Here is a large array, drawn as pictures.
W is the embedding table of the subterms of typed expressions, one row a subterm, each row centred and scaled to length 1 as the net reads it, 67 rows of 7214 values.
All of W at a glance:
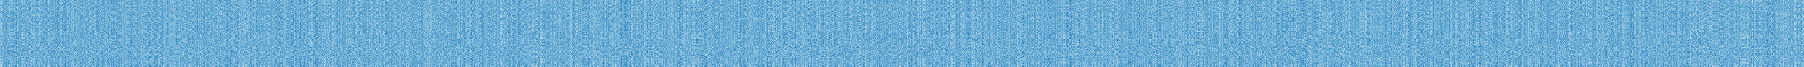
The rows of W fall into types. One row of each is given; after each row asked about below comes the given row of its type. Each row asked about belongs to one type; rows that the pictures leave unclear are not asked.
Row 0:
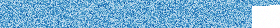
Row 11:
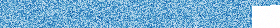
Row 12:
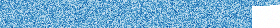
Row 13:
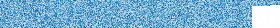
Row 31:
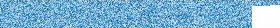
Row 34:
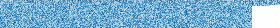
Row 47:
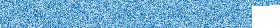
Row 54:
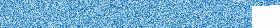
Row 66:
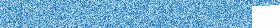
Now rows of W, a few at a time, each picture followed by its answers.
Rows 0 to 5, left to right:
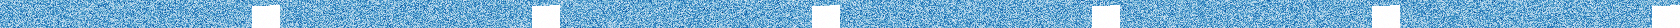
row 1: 66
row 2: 34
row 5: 11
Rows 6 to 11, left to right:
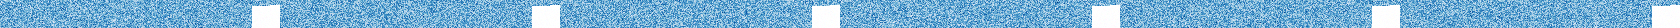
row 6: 0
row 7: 13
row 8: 34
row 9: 31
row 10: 0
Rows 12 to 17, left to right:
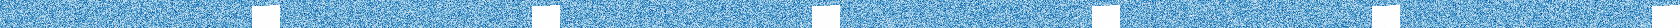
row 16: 12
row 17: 34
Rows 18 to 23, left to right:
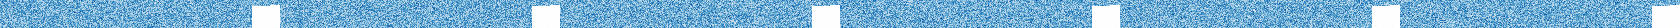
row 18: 11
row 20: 31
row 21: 12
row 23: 31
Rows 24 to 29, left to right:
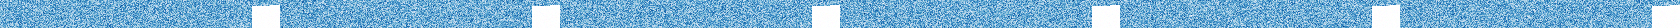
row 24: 66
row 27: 13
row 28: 12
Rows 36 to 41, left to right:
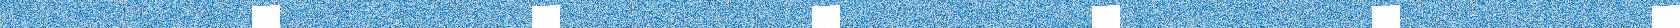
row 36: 11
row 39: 12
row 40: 66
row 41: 54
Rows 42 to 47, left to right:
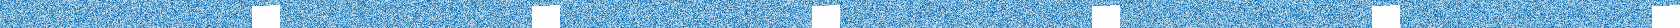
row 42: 12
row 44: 34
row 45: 13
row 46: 31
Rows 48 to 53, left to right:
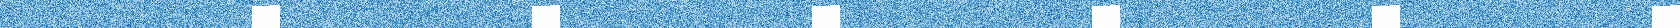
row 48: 0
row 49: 31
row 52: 66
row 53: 54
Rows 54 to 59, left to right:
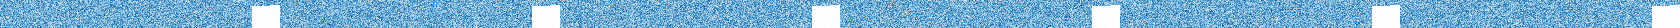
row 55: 11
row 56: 66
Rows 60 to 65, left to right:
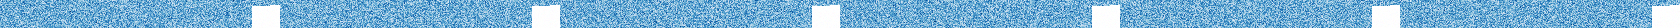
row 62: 34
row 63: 34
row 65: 66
